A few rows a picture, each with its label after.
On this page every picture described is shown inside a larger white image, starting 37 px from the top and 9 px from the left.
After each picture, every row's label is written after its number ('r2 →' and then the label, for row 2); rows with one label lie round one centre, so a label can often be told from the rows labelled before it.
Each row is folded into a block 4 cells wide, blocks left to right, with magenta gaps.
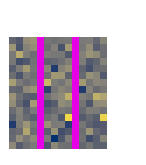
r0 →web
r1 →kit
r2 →kit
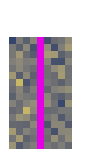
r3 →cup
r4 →web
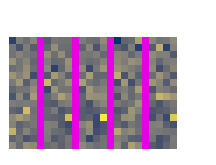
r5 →cup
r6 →kit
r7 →kit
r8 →cup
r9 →kit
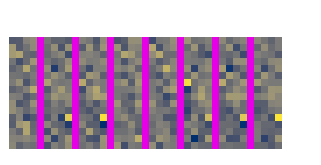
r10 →web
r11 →kit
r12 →kit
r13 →web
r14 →web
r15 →kit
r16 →kit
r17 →kit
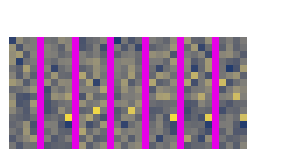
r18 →web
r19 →kit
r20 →cup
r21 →cup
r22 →kit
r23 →kit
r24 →kit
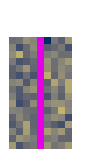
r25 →web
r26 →cup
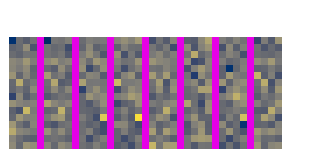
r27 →cup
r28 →cup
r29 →kit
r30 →kit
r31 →cup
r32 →web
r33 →kit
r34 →cup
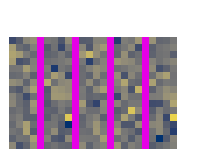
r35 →web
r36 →kit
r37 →web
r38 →cup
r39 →kit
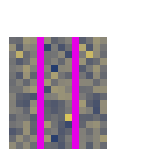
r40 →web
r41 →kit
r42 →web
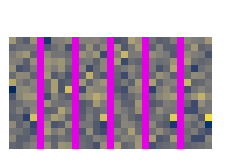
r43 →kit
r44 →cup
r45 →kit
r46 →web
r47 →kit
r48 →kit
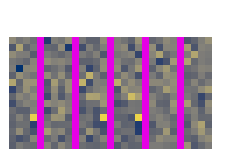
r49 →kit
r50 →cup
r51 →kit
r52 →kit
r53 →web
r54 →web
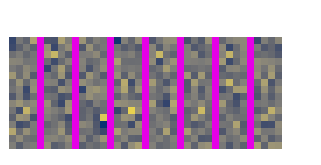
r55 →cup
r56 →web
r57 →kit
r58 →cup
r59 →web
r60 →cup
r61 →web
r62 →cup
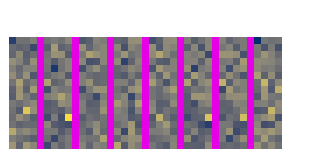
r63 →cup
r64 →kit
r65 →web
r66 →web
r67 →web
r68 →kit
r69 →kit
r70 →cup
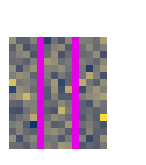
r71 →kit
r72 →cup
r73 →kit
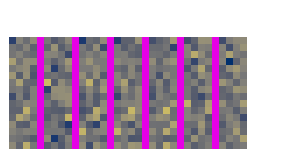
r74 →cup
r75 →kit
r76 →cup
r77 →cup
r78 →cup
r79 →web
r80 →web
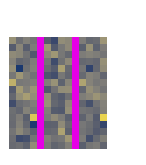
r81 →kit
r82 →web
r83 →kit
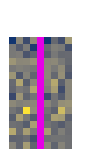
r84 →cup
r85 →cup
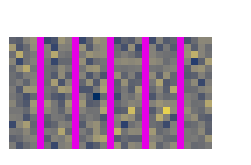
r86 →web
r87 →web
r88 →web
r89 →cup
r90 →cup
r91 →web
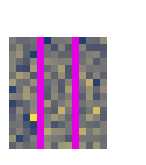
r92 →kit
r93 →cup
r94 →cup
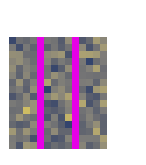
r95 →cup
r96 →kit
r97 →web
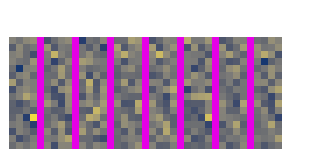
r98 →kit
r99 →web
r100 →cup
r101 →web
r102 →web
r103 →kit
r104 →web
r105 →web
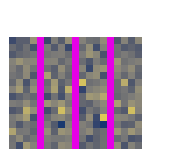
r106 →cup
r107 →cup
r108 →kit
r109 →cup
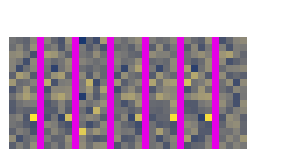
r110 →kit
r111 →kit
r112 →cup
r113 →kit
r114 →kit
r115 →kit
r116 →web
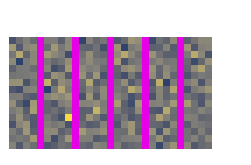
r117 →web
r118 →kit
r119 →cup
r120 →web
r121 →cup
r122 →web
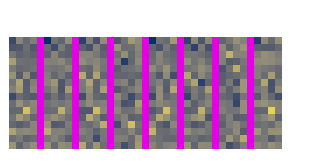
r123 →cup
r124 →cup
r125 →cup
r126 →web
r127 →cup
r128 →cup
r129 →web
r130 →cup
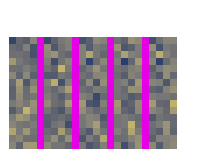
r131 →cup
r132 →web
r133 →web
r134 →web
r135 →web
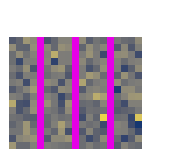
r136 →web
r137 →web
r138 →kit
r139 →kit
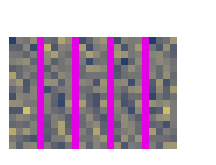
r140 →cup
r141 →web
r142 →web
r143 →web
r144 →cup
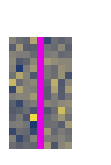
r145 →kit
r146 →cup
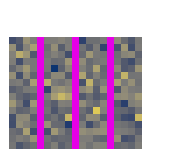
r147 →web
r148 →kit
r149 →cup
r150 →kit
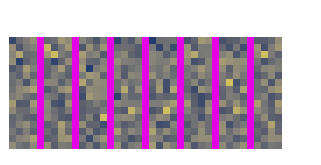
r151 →web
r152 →web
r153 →kit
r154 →cup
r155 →cup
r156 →web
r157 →cup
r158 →web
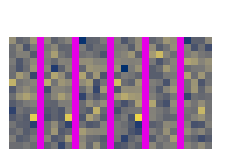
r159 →kit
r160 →kit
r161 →cup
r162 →kit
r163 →web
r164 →cup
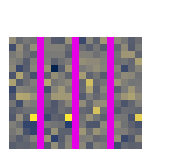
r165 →kit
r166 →kit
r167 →cup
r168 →kit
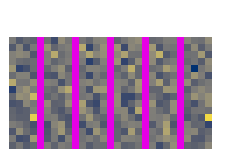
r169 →kit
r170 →web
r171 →web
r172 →web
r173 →web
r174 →kit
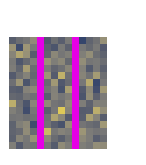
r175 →web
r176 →cup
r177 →cup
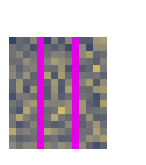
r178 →cup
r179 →cup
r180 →web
